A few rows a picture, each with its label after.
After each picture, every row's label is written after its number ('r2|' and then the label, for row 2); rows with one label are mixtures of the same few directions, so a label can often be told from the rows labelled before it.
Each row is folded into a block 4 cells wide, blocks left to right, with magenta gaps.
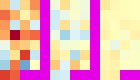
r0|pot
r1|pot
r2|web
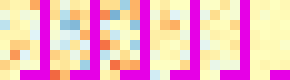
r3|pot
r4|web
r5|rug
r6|web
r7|rug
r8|rug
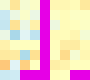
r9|pot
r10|pot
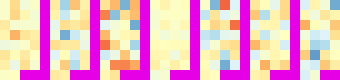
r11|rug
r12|rug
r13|rug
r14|pot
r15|rug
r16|rug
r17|pot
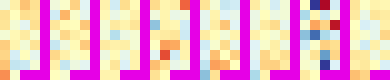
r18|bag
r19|rug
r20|rug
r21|pot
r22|bag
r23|bag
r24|rug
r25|web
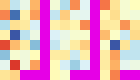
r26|rug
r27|rug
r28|web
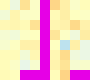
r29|rug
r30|web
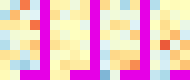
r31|rug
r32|rug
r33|bag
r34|web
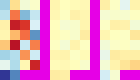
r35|web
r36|web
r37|bag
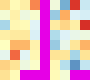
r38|pot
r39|rug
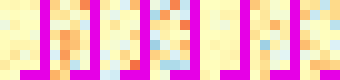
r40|pot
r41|pot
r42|bag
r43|rug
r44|web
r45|web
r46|rug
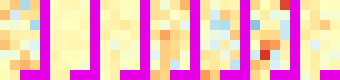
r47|rug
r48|bag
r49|web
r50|pot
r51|web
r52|pot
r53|web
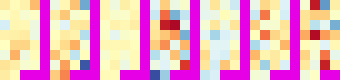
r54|pot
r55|bag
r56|rug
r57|web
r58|pot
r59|rug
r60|rug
